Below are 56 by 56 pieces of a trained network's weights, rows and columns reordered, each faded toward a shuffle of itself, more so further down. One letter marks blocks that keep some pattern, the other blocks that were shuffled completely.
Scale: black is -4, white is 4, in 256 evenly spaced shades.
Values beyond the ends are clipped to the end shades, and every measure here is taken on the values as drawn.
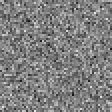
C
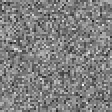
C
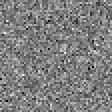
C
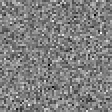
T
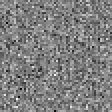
T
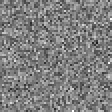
C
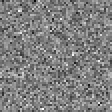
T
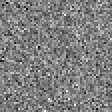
C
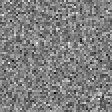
C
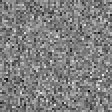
C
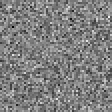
C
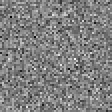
C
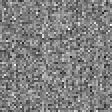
T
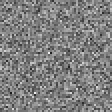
T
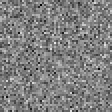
C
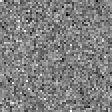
C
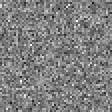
T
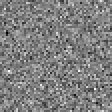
C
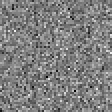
C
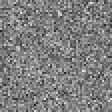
C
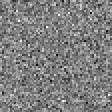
C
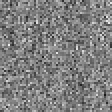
T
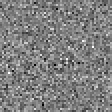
C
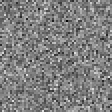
C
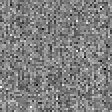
T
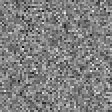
T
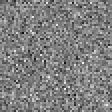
T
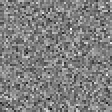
C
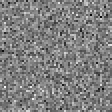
C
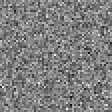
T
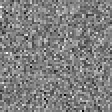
T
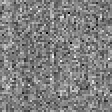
T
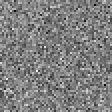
C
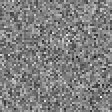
C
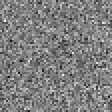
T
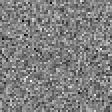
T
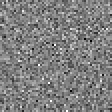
T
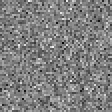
C
